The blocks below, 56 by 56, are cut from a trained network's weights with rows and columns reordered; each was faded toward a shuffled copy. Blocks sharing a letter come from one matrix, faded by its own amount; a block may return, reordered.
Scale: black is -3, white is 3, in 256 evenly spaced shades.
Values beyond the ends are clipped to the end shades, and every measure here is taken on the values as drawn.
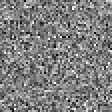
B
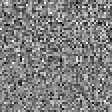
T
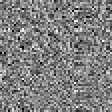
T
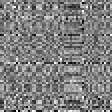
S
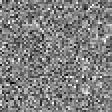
T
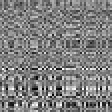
S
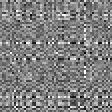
S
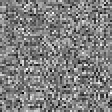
T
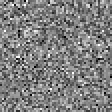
B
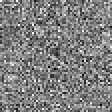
T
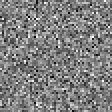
B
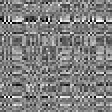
S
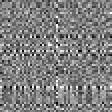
S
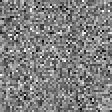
B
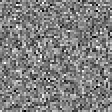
B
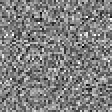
T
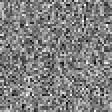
T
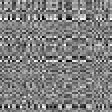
S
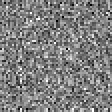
B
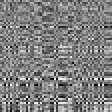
S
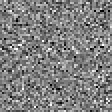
B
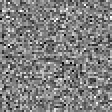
B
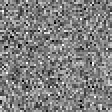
B
